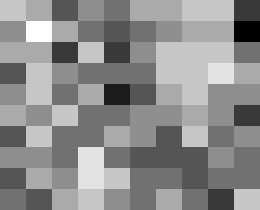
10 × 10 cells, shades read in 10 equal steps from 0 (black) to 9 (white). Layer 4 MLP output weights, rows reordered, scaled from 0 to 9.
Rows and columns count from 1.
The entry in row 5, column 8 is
7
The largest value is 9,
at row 2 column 2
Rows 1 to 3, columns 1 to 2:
7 6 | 5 9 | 6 6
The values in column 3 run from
2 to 7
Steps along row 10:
down up up down down up down down up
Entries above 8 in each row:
0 1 0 0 0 0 0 0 0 0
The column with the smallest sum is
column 10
